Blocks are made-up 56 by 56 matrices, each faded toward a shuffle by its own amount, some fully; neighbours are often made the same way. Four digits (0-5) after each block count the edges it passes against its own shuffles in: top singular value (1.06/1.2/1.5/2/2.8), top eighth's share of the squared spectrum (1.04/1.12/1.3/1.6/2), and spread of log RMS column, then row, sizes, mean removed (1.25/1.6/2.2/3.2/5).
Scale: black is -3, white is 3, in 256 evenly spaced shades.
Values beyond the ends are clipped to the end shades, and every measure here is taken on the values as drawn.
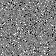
1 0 0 0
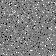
0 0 0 0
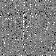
3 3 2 1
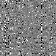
3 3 2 1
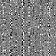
4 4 3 2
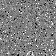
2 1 1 0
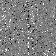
3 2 1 0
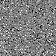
2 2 0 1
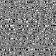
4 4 2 3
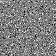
2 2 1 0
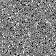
0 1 0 0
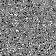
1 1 0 0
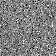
0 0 0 0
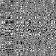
4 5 2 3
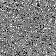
1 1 0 0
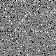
1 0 0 0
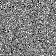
0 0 0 0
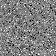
0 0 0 0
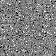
2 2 0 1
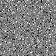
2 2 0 0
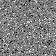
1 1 0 0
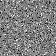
0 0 0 0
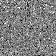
0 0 0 0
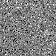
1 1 0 2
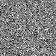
0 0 0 1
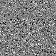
0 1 0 2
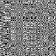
4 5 3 3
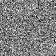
2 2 0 0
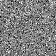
1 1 0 0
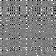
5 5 3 3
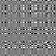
5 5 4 4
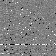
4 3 0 1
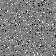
1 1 0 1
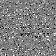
3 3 1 2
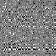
4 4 2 3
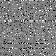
3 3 1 2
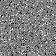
2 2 0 0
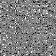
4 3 1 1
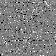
3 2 0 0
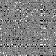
4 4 2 3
